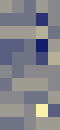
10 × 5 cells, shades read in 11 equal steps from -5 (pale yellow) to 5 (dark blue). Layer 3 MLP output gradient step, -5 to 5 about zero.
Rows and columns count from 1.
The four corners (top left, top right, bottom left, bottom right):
-1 0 1 -1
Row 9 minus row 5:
-3 -2 -1 -8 4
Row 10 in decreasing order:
1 1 0 -1 -1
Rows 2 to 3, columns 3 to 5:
1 4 0 / -1 -2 1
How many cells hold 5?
1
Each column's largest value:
2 2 1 5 2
